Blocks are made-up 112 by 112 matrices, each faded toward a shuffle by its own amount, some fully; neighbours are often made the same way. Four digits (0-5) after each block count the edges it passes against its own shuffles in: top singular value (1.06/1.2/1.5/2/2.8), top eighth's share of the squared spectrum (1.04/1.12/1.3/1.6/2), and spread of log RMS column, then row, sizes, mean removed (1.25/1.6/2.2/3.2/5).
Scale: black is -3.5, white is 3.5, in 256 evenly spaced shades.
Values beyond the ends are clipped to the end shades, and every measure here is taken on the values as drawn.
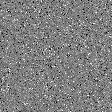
0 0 0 0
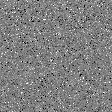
0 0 0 0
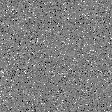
0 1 0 1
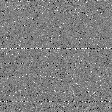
3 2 0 2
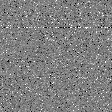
2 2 0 2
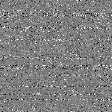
2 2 0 3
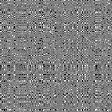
5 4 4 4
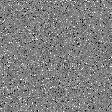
3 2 0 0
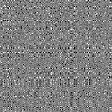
5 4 3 3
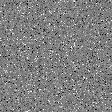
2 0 0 0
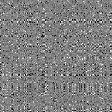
5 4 3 3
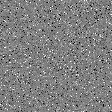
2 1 0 0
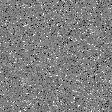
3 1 0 0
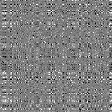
5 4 3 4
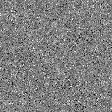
3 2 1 0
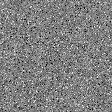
2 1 0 0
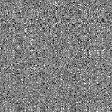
4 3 2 2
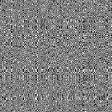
5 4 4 3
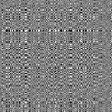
5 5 4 4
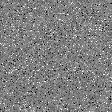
3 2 0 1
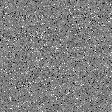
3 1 0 0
